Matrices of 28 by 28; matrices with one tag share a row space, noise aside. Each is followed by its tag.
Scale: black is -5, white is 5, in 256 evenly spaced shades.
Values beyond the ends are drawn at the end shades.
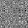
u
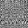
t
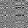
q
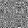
q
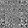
u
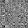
u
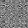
u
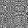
q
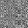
q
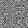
q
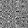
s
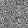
q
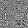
q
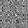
s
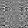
u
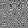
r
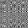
r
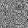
q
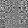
u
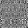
t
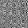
r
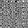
s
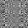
u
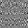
t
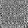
t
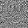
t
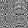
q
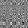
r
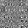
u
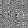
s
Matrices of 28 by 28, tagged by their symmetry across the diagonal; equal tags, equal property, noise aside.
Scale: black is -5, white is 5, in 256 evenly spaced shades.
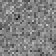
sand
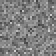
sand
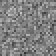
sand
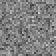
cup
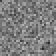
sand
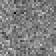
cup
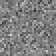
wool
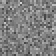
cup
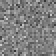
wool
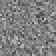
wool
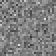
sand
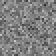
cup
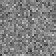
cup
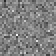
cup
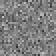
cup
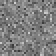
wool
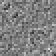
sand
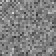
sand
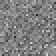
sand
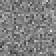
wool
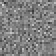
wool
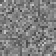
sand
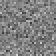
cup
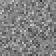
sand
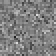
wool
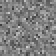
wool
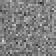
wool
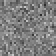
cup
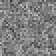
wool
